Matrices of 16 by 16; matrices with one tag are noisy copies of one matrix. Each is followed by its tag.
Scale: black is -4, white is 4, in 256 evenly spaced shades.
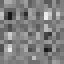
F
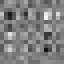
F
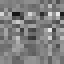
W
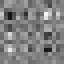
F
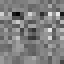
W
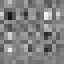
F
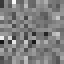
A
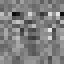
W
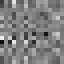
A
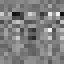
W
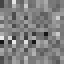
A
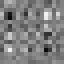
F
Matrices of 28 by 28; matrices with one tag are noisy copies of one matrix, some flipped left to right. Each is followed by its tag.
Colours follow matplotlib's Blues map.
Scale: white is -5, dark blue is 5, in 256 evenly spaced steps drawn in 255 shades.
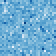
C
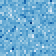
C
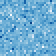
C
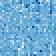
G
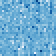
G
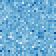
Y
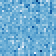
G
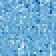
G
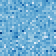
Y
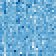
G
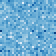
Y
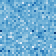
Y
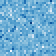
C
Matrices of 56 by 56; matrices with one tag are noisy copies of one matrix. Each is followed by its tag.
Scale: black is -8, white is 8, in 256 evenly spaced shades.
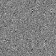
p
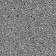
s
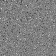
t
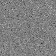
s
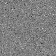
s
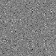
p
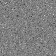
s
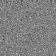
t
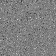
t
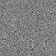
p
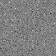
p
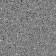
t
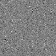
p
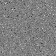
s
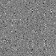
p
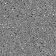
s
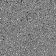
t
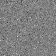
t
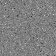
s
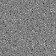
p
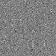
p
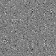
p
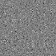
p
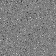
t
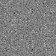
p
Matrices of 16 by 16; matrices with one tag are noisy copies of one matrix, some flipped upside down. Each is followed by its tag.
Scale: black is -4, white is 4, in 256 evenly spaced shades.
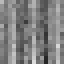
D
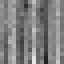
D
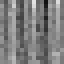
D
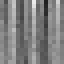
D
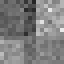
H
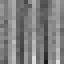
D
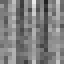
D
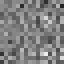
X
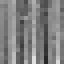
D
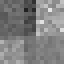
H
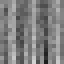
D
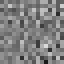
X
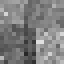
H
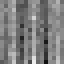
D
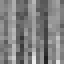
D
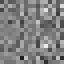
X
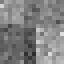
H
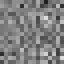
X
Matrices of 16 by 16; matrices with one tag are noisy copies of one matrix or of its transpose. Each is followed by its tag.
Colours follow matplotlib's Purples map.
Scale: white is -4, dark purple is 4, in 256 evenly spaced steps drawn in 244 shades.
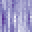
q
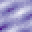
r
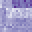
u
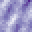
r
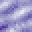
r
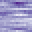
q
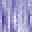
q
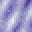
r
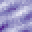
r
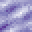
r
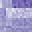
u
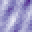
r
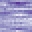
q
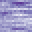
q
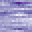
q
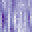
q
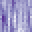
q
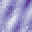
r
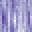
q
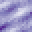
r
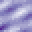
r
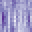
q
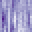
q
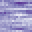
q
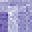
u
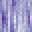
q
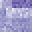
u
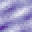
r
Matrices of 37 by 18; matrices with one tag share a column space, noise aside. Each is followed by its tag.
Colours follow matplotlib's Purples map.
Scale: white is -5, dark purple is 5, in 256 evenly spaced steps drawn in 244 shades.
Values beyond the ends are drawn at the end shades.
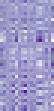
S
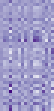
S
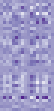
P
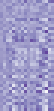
S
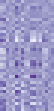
S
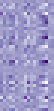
P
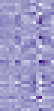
P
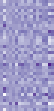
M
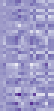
M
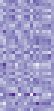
M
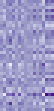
M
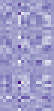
P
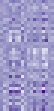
S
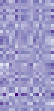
M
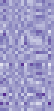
M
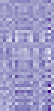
S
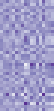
M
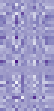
P
